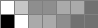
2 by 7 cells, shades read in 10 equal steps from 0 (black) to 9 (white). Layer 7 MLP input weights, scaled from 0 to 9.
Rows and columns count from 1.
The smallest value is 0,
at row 2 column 1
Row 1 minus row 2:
9 -2 -1 -1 1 2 0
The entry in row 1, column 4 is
5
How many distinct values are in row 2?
5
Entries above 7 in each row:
1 1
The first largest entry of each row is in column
1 2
